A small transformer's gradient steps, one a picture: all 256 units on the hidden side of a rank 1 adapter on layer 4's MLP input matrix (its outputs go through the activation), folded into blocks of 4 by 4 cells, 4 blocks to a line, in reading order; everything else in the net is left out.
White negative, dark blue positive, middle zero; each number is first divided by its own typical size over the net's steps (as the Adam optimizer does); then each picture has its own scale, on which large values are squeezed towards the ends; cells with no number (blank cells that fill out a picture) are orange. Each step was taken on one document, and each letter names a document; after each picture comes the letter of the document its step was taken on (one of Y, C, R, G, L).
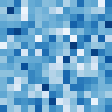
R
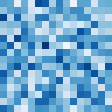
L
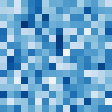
L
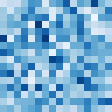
L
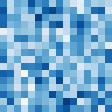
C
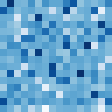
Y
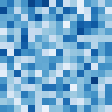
C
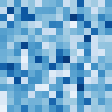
R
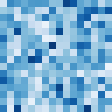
L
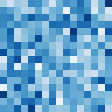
R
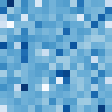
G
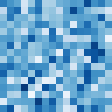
R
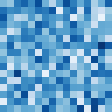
R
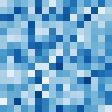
L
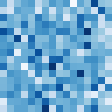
Y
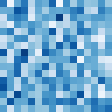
C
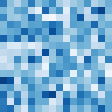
C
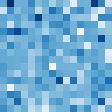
Y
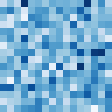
R
